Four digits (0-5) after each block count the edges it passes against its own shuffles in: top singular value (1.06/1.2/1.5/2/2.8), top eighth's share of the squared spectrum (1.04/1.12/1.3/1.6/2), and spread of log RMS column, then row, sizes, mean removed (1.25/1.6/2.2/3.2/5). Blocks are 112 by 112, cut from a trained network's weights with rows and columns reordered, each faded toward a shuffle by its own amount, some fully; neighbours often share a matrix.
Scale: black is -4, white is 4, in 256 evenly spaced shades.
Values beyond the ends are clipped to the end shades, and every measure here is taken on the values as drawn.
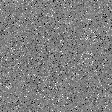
1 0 0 0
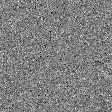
0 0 0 0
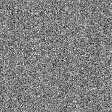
3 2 0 1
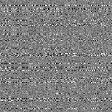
5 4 2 4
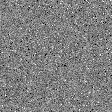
1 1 0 0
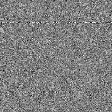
3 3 1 2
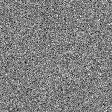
0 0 0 0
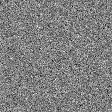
0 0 0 0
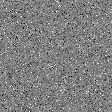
1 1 0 1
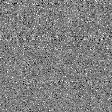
3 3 0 2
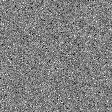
1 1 0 0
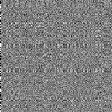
5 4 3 3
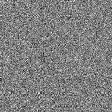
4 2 0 1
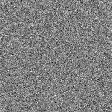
3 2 0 0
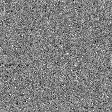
2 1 0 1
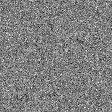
2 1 0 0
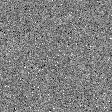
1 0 0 0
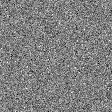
0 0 0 0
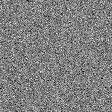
1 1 0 0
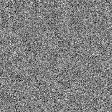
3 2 1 1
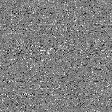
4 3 0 2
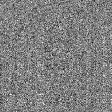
3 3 0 2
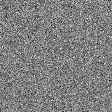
2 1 0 0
